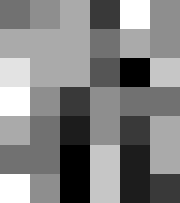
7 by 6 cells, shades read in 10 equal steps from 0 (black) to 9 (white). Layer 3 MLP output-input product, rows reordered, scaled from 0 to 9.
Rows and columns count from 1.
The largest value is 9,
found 3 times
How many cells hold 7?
3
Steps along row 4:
down down up down same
